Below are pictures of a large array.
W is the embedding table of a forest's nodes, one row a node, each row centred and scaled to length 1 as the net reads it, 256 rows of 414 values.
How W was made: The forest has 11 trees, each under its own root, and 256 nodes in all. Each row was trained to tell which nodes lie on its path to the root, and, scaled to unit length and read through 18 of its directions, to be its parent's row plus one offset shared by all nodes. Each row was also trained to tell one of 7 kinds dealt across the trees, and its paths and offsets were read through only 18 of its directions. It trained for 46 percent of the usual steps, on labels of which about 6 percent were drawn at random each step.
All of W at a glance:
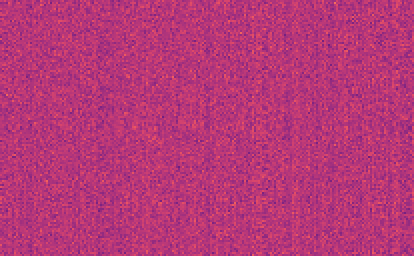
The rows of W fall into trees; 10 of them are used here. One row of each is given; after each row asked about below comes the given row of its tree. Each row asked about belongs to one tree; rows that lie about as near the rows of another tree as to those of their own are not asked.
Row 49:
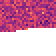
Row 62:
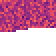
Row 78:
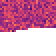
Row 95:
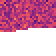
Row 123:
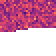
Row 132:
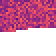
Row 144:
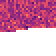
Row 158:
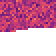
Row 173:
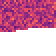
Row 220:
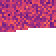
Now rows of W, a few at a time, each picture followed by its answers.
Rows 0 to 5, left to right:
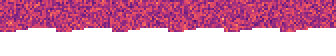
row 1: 132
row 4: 123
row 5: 220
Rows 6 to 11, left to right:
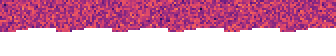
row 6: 158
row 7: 123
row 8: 123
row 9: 220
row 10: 95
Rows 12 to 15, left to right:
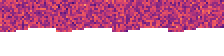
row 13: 95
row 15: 132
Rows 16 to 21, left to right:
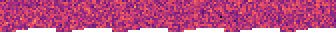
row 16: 173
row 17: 158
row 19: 144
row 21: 78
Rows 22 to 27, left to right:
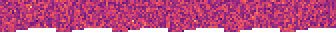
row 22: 123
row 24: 132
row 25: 62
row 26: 158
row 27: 123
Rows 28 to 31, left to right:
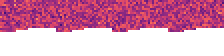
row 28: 144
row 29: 220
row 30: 49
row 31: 62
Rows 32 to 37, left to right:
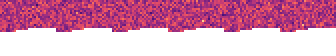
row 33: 78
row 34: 158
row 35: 173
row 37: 173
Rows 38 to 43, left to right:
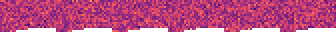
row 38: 78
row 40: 144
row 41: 173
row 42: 220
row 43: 158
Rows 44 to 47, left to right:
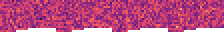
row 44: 144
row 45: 144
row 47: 132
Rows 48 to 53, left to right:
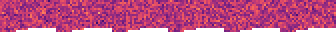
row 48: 49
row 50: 158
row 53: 62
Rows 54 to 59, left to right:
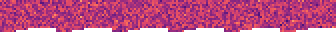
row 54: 62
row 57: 158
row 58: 78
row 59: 95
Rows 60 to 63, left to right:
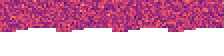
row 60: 173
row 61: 95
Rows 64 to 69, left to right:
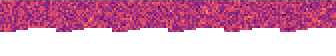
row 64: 62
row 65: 62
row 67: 78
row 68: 144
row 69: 49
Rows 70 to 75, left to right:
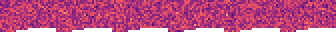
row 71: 220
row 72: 62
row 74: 95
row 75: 62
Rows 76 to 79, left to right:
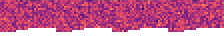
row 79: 220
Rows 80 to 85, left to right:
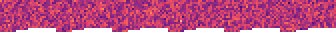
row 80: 62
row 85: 123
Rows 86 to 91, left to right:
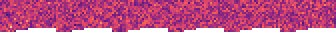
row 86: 123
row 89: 78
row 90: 158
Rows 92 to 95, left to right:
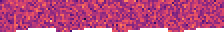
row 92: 158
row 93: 62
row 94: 95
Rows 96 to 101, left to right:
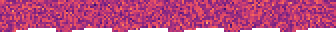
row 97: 158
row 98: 220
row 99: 49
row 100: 123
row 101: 158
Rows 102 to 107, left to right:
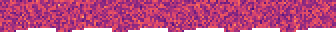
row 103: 49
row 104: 62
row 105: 62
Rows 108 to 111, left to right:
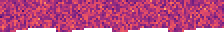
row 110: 132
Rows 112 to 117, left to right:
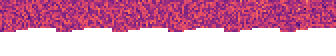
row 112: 62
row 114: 49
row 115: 158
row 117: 144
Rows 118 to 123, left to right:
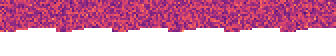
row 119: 158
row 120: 123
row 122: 78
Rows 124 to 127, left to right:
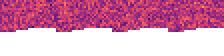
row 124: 158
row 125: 78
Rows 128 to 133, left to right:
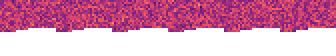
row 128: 158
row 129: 158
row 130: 173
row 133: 62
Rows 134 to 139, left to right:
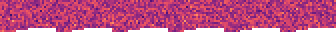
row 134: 95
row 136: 173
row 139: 62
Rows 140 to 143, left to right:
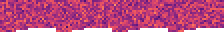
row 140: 173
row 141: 95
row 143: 132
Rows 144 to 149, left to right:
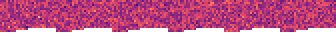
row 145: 158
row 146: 62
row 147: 158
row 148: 95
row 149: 158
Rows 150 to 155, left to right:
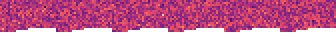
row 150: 123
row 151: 78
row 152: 132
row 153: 220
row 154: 173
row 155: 49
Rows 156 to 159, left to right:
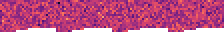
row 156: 78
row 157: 78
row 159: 123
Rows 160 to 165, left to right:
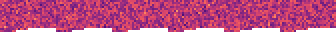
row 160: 49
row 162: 158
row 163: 144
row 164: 132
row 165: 62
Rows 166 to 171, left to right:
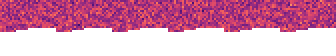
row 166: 62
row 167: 123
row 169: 49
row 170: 62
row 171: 123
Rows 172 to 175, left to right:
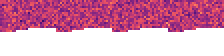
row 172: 220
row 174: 220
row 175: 78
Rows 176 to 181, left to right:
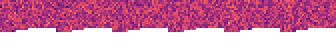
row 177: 132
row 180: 173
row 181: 62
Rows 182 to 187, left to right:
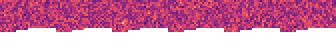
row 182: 62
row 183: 95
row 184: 220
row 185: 123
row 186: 123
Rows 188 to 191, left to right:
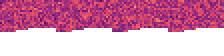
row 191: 62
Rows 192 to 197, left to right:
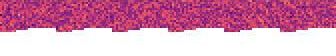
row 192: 95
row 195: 95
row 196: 62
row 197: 49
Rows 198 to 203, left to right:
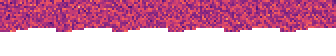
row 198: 132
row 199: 132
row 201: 62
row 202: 62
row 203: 62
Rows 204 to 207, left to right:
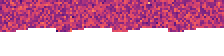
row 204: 220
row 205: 158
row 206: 95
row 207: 62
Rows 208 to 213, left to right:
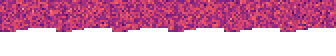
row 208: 158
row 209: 158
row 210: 158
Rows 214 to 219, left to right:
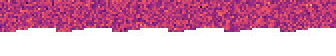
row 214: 220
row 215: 95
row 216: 49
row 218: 158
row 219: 62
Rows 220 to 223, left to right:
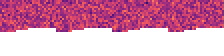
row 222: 158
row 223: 62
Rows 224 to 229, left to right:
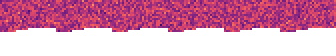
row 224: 158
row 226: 132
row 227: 158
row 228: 220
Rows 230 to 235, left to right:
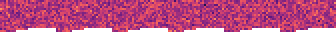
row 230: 144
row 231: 220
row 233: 95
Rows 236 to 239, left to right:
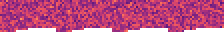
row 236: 144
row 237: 158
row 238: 132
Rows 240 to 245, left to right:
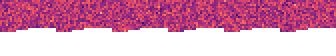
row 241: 49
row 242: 95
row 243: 62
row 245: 78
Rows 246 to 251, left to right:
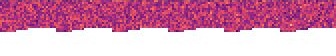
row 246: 123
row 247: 158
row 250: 220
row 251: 123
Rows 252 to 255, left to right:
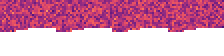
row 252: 78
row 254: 49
